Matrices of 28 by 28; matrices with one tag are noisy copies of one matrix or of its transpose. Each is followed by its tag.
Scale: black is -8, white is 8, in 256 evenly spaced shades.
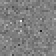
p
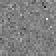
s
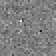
p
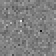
p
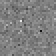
p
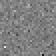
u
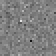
p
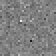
p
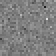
s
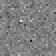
p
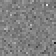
u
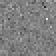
s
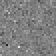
s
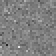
s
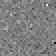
u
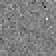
s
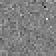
s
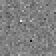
p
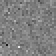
s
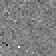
s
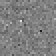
p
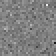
u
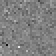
s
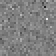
s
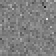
s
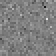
s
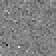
s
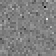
s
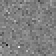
s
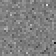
u
